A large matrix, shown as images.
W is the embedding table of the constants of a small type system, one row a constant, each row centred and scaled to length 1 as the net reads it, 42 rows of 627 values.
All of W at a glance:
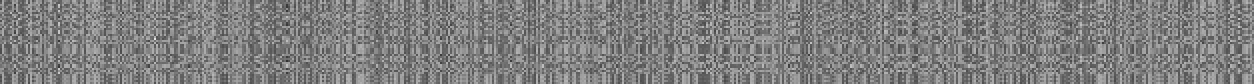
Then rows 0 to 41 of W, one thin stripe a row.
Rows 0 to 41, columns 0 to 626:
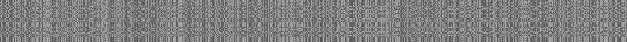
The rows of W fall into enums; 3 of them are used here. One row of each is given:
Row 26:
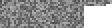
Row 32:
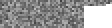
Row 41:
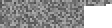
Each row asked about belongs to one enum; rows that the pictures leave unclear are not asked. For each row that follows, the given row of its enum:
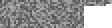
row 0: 26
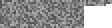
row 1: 41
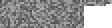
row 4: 26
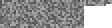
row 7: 41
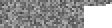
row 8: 32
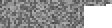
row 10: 26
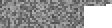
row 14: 26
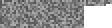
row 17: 41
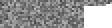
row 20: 32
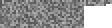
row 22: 41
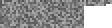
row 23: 41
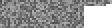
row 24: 26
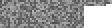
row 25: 26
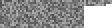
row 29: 41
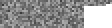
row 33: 32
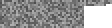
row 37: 41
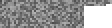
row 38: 26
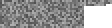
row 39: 41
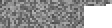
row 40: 26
